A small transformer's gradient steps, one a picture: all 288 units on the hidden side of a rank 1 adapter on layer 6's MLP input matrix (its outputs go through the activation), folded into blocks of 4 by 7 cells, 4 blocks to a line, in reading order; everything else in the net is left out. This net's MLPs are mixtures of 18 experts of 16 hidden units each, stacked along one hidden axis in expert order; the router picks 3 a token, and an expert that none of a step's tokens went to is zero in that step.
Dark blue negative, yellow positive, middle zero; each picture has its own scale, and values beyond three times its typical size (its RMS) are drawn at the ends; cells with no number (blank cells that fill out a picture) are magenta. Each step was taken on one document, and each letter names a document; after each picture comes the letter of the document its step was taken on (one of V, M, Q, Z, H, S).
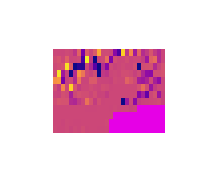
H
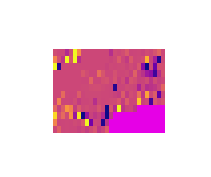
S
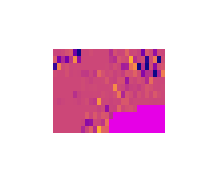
S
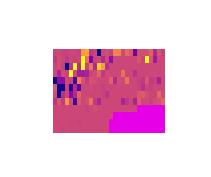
H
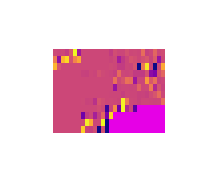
S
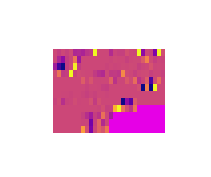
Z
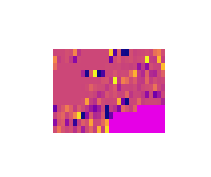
S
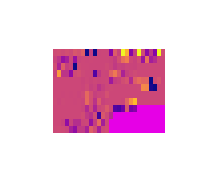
Z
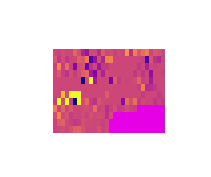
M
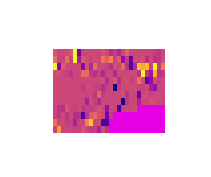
S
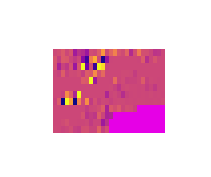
M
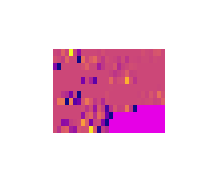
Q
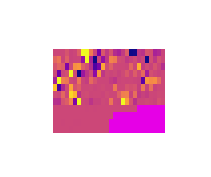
H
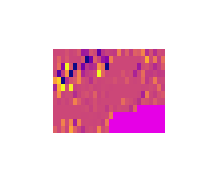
H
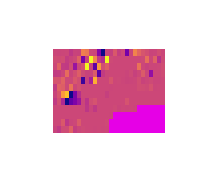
M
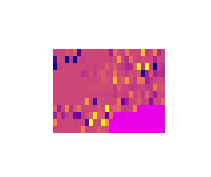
S
